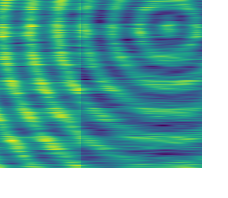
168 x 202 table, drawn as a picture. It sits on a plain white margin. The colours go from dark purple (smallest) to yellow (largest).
Stripes running across repeat 6 times from top to bottom. The left part is higher, up to a seam about 40% of the way across. On average the colour sits 50% of the way up the scale. Concentric rings centre on the top right.
